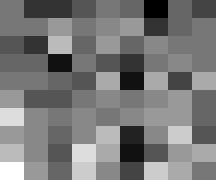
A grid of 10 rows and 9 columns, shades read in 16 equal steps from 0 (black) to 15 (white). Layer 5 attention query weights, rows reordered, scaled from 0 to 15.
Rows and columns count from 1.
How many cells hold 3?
5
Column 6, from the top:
6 9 6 3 1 7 8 2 1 4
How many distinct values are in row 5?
6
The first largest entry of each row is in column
1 3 3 8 5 1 1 8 4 1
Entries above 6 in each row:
2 7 5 4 5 6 8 6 6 7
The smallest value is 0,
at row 1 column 7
